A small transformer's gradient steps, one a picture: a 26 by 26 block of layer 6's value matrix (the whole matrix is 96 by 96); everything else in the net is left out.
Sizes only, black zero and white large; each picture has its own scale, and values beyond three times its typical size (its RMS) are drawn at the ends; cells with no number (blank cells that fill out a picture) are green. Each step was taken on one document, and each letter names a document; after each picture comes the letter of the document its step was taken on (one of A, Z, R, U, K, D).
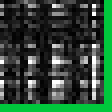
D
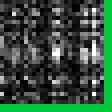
D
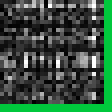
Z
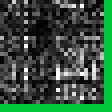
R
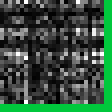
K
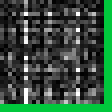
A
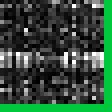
K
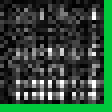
Z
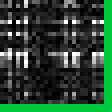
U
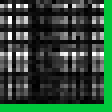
U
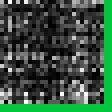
K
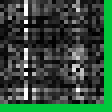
A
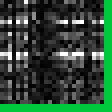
U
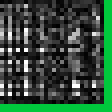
K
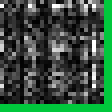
D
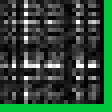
A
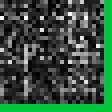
K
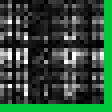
U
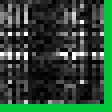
U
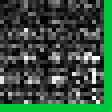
R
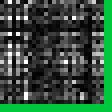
U
